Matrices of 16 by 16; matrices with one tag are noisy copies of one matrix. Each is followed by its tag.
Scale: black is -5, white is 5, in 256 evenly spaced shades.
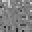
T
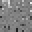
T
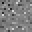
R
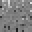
T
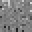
T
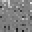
T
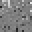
T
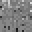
T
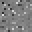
R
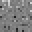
T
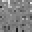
T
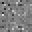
R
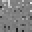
T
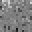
T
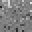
T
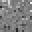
T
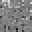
T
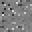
R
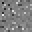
R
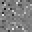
R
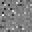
R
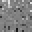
T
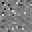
R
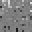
T
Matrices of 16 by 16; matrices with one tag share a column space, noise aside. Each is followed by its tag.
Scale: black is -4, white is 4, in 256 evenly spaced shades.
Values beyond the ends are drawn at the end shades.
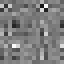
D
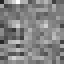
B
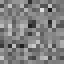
D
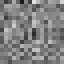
B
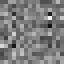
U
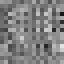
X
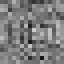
B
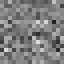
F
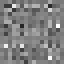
D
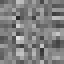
U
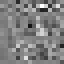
D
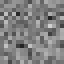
U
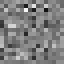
D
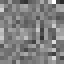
B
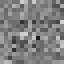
F
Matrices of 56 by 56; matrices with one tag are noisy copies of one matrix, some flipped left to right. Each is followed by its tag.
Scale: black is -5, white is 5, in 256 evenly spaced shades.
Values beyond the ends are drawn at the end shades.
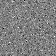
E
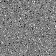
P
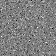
E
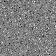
P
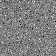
P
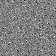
E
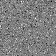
P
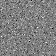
E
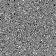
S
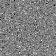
S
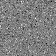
P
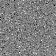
S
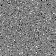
S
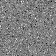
P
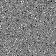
P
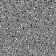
P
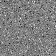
P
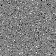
S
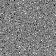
S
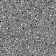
P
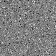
P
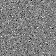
E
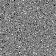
S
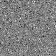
P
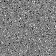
P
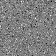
P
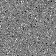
P
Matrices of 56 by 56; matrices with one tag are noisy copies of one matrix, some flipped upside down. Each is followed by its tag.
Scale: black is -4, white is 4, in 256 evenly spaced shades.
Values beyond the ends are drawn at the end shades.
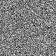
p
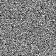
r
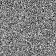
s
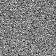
r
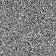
s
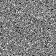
p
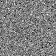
p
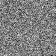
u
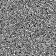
p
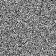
u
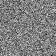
u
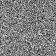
s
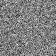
u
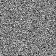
r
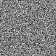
r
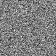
r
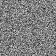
r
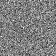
p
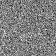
s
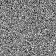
s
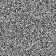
p
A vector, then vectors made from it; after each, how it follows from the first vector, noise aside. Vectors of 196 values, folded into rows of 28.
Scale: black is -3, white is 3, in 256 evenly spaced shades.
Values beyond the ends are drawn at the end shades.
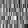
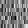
negated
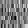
negated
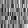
negated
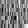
negated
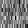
sign-scrambled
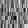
negated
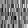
negated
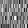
sign-scrambled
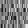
negated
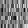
negated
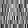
sign-scrambled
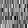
sign-scrambled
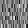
sign-scrambled
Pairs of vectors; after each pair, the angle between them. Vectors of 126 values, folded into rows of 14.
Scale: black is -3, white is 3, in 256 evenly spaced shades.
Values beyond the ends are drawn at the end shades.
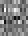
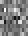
nearly parallel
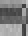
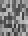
orthogonal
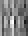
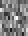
orthogonal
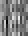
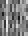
nearly opposite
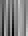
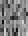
partly aligned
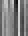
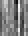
nearly parallel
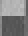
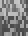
partly aligned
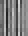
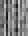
nearly parallel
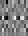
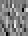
orthogonal
